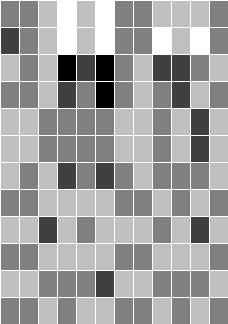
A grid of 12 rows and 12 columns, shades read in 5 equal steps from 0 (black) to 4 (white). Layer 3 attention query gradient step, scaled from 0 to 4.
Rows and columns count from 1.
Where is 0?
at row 3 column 4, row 3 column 6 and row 4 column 6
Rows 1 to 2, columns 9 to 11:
3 3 3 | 4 3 4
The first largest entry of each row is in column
4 4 1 3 1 1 1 3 1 3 1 3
